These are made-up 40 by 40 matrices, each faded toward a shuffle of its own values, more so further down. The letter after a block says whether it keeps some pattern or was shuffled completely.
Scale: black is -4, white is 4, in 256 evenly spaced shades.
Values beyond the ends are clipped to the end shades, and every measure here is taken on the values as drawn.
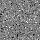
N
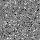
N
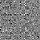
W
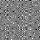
W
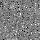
N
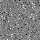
N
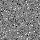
N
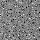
N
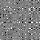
W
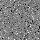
N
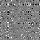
W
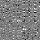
W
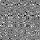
W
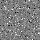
N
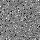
N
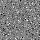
N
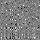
W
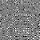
W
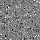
N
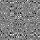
W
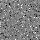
N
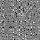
W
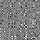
W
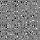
W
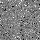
N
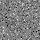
N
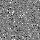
N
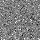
N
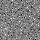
N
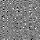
W
